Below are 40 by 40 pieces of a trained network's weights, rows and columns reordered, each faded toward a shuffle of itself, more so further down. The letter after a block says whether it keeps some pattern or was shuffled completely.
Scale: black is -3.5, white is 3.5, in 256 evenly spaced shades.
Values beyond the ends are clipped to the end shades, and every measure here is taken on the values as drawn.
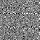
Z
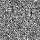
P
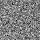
P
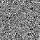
Z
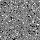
P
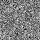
P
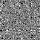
Z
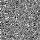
Z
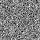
P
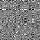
Z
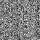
Z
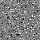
P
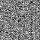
Z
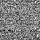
Z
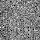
Z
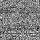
Z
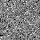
P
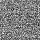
Z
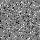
P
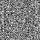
Z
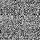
Z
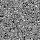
P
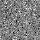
Z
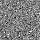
P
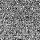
Z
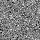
P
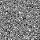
Z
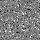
P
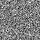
P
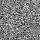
P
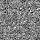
Z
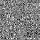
Z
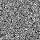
P
